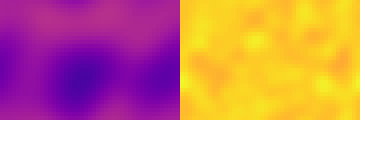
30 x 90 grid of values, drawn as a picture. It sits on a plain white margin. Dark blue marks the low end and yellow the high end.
The table splits into one row of 2 panels. Panel 1,1: low, smooth. Panel 1,2: very high, blotchy, faint in contrast.
